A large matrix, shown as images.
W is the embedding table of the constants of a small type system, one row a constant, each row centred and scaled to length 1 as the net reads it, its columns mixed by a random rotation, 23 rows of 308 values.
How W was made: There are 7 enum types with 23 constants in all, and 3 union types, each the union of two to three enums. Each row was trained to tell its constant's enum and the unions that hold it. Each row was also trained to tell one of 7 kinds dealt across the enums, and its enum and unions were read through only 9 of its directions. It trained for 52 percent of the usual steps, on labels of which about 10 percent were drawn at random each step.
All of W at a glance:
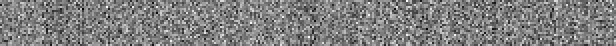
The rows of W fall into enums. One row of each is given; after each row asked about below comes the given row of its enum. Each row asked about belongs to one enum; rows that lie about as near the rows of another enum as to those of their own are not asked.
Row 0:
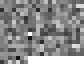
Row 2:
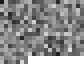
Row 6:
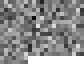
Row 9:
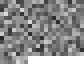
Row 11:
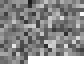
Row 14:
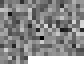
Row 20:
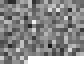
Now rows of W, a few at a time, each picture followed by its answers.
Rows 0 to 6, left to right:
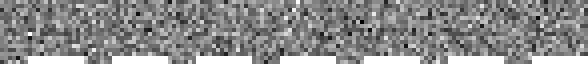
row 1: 14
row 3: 0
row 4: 11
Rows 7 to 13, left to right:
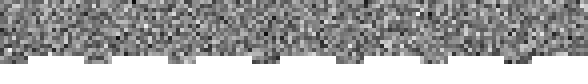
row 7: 20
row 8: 20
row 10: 11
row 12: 2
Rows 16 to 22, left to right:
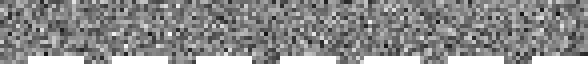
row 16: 14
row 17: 0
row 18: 9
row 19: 11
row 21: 20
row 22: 0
